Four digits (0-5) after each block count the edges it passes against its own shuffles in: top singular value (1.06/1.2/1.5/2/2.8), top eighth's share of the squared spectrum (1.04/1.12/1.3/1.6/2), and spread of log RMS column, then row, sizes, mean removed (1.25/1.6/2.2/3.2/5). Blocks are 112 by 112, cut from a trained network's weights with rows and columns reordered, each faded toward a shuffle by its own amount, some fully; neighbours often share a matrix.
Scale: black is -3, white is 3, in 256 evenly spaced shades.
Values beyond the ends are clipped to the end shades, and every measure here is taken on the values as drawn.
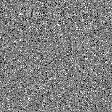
3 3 1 1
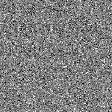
3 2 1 1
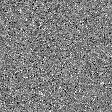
0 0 0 0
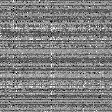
5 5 3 3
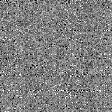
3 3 1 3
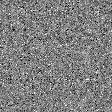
1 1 0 1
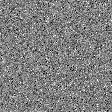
0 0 0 0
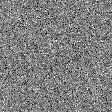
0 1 0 0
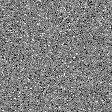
0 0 0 0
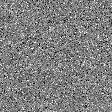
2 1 0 0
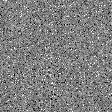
2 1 0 1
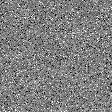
0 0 0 0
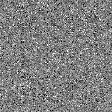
2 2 2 1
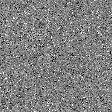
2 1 1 1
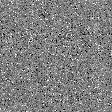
1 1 0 1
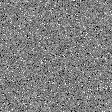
0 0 0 0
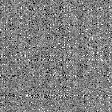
3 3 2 3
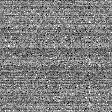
4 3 2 1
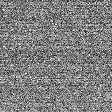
3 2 0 0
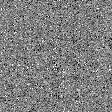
1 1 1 1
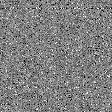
2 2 0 2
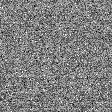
1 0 0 0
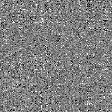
3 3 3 2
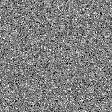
2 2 0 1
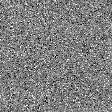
2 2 1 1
